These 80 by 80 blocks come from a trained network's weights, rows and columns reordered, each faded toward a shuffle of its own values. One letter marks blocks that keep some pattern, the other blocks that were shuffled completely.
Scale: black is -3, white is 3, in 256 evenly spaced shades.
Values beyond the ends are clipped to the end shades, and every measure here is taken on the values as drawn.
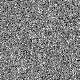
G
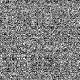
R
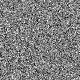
G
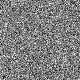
G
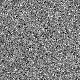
G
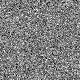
G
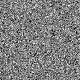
G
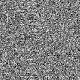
R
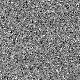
G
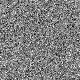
G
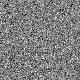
G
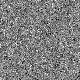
G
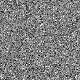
R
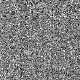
R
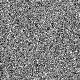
G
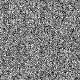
R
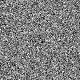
G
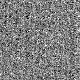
R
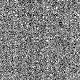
R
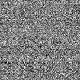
R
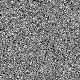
G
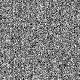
R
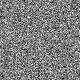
G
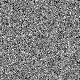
G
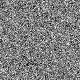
G
